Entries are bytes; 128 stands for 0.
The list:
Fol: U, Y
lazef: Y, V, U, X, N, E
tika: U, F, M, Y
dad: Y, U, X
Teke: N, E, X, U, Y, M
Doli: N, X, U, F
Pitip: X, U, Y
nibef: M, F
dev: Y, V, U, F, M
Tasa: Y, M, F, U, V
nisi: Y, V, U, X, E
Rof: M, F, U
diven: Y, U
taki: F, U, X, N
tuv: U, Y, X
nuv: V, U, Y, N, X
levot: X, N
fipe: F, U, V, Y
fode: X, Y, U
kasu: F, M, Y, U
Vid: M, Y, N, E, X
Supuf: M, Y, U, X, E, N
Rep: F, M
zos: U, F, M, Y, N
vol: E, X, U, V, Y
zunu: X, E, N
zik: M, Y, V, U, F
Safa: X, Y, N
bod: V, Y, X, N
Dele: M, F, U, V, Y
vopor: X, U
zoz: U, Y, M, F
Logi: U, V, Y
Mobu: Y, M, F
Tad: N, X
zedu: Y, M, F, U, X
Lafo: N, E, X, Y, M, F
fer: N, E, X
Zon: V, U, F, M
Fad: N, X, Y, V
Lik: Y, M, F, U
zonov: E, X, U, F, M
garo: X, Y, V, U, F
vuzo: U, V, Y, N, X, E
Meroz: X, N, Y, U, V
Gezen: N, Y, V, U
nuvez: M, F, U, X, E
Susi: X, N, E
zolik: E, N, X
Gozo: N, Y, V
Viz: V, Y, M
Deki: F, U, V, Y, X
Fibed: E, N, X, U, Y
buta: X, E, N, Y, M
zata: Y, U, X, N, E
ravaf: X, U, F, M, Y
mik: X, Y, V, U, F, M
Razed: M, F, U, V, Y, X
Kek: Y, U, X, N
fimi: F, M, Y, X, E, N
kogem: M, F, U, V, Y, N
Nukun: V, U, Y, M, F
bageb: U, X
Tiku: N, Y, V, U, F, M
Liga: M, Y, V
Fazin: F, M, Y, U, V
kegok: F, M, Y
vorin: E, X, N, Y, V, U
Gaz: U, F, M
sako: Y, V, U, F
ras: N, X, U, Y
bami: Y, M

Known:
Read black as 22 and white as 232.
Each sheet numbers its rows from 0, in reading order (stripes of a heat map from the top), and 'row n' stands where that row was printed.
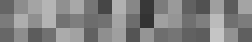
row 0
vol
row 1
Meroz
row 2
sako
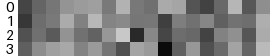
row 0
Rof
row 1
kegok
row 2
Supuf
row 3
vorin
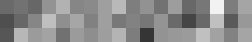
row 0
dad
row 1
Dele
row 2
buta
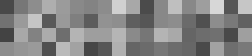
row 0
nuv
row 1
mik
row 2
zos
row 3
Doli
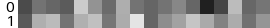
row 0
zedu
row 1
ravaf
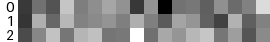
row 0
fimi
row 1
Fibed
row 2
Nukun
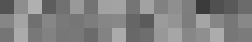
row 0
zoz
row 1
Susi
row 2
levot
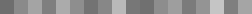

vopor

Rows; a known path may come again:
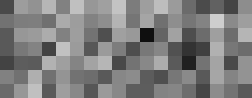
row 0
tika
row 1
diven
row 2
vorin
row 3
Lik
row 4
nuvez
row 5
Gozo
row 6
mik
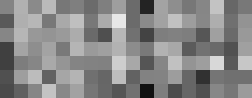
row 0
Meroz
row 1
ravaf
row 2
ras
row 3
zos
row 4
nuv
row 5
zonov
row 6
Fazin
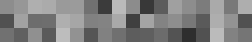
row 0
Fad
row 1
dev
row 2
Tasa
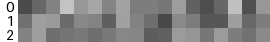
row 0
Dele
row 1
fode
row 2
Susi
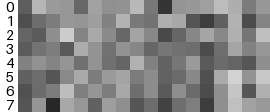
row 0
buta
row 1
Rof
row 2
fipe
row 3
bami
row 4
bageb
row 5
zata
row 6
kogem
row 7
lazef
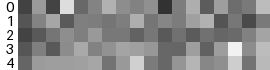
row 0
vuzo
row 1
Viz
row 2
Rep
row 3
Kek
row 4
Pitip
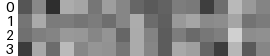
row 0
nisi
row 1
levot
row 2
fer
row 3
Fibed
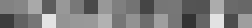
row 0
garo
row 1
Razed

